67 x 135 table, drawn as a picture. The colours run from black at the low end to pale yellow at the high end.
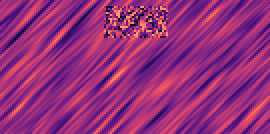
Overall the values sit about 40% of the way up the scale. There is no overall slope. The grain runs diagonally up to the right. An odd patch, rougher than its surroundings, sits in the top middle. The top middle is the roughest part.
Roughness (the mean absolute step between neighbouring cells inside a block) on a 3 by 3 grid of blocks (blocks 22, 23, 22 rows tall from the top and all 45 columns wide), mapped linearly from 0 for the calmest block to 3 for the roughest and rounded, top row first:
130 / 000 / 000
